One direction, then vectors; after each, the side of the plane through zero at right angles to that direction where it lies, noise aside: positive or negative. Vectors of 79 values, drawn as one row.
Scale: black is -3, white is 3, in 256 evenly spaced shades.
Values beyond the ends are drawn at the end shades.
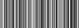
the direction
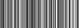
negative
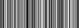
negative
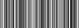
positive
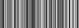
negative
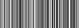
positive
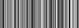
negative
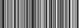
negative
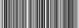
positive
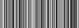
positive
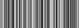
positive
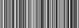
positive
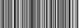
negative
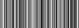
positive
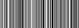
positive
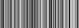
negative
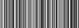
positive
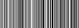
positive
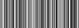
positive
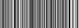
negative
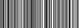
negative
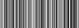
positive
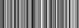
negative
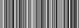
positive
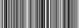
positive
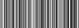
positive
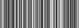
positive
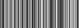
negative
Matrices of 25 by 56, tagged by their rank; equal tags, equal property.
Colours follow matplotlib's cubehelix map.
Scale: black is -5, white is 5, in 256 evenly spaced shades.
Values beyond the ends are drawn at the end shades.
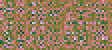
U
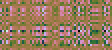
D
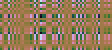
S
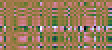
D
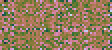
U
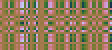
S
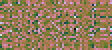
U
